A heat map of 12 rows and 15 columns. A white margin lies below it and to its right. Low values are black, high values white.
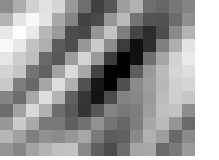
Ninth with the highest average: top left. Grain: diagonal, up to the right. Ninth with the lowest average: centre.
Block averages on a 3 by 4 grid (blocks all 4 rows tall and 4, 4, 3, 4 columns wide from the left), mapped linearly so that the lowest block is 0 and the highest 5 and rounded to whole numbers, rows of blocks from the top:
5222 | 3204 | 3223
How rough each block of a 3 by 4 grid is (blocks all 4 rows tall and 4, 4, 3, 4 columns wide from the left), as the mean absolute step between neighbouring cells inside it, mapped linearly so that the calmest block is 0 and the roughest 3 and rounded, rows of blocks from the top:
1 2 3 1
2 3 2 0
1 1 0 1
